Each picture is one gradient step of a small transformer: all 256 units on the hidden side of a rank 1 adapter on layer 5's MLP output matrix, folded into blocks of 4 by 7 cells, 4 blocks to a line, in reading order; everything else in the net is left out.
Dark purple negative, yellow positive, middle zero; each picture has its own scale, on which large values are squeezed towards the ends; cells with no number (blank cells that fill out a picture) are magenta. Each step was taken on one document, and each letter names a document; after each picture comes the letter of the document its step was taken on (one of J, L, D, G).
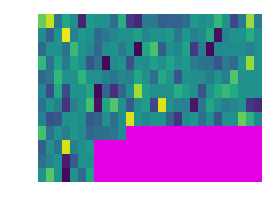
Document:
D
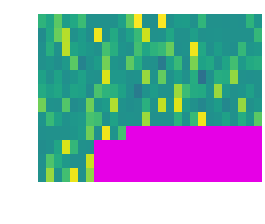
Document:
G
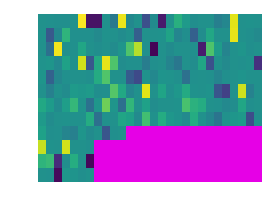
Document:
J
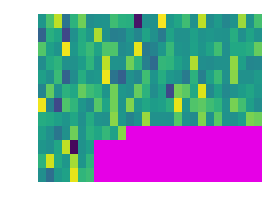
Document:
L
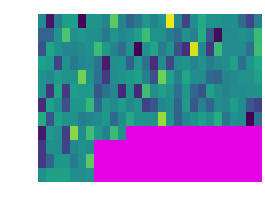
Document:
D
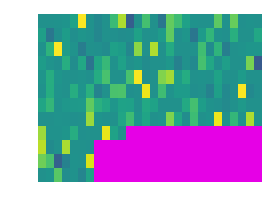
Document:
J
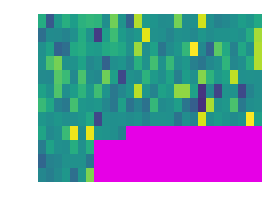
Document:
L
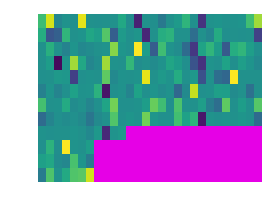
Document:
G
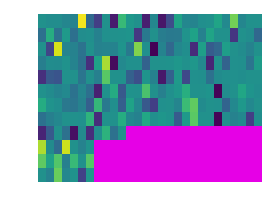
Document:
J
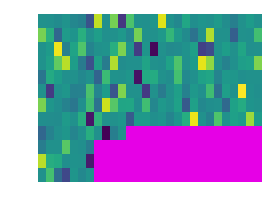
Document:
J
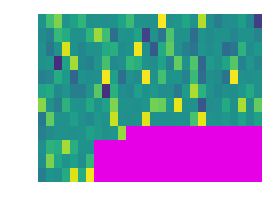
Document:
G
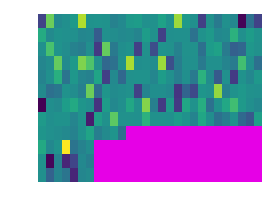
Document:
L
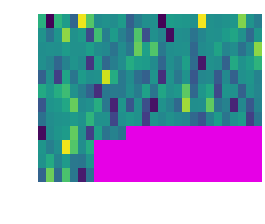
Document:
L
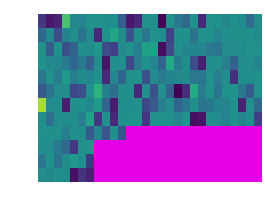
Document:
G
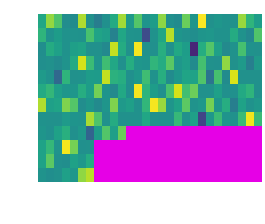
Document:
L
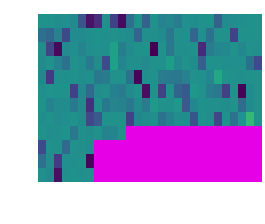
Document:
J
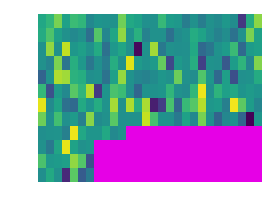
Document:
L
